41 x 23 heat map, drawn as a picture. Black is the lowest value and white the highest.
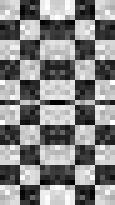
A checkerboard runs through the table. Its left and right halves mirror each other, and so do its top and bottom. The values fall into two levels. Overall the values sit about 50% of the way up the scale. No overall slope runs across the table.
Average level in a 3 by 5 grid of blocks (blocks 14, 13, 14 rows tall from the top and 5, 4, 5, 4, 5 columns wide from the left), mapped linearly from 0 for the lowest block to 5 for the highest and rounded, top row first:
2 1 4 1 2
3 0 5 0 3
2 1 4 1 2
